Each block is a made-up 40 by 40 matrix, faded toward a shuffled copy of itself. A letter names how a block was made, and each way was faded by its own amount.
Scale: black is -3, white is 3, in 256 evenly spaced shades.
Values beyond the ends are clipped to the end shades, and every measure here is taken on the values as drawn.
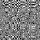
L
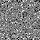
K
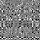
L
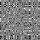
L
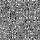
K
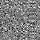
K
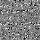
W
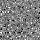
K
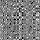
L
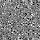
K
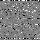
W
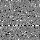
W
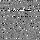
W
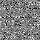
W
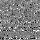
W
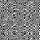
L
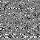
W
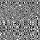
L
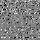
W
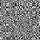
L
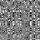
L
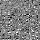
K
